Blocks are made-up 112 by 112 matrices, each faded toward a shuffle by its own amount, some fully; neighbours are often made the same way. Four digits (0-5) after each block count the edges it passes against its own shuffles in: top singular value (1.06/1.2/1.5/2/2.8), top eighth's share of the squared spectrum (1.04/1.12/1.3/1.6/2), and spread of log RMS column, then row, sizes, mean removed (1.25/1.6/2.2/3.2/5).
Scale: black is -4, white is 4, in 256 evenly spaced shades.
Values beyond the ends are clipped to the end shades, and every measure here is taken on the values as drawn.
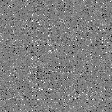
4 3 2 2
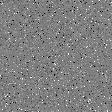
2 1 0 0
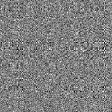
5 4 3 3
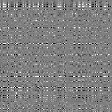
5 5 3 4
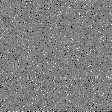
3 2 0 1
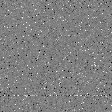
3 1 0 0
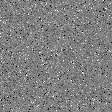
0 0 0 0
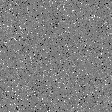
0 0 0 0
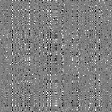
5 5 4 3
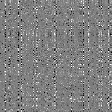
5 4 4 2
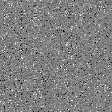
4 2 1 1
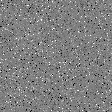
0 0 0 0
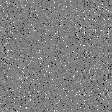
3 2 1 0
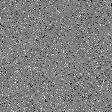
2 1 0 0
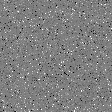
0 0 0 0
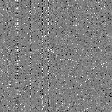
4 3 2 1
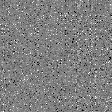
4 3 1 1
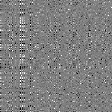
5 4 3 3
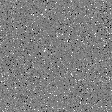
2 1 0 0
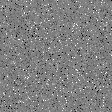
1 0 0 0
